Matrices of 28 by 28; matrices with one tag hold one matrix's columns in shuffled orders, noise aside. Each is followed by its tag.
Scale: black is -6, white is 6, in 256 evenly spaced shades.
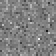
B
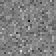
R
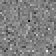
R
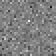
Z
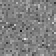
B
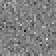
B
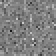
B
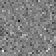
R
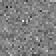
Z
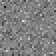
Z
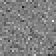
Z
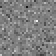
Z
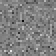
R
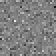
Z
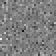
B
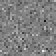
R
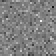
Z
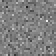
Z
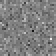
B
